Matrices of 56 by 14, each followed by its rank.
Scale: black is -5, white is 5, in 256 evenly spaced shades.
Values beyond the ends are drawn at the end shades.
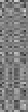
two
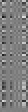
one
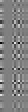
one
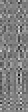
three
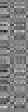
two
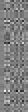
two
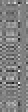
two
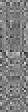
three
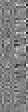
three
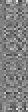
three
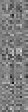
three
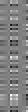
one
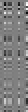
one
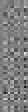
two
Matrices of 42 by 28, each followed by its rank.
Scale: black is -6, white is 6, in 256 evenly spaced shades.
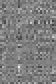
five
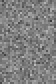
full rank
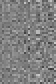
five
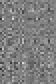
five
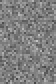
full rank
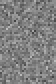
full rank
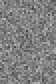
full rank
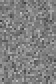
full rank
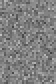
full rank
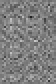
five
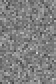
full rank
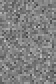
full rank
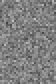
full rank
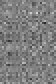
five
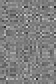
five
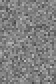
full rank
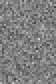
full rank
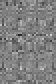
five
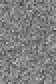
full rank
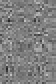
five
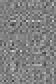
five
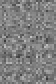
five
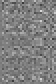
five
